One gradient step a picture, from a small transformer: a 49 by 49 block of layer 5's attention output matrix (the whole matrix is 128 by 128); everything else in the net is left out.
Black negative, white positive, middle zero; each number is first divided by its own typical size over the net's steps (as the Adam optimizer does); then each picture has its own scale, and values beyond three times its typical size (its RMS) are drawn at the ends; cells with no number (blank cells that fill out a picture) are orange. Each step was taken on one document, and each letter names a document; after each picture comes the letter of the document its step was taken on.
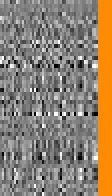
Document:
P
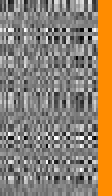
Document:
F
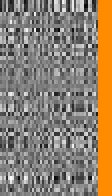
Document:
F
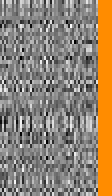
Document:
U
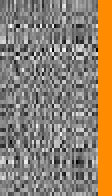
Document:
F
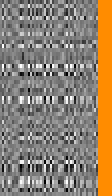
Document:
U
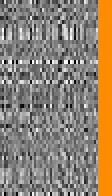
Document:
U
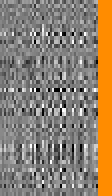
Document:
P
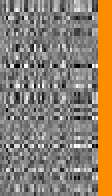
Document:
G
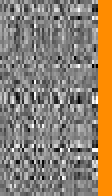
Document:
G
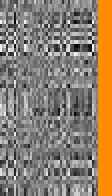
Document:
G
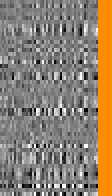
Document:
P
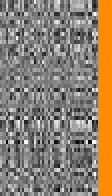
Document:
G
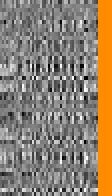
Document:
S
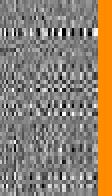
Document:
P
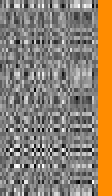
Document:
G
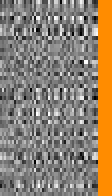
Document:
S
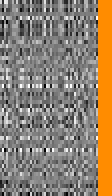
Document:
U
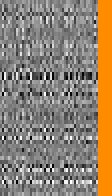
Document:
U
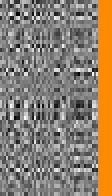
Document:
G
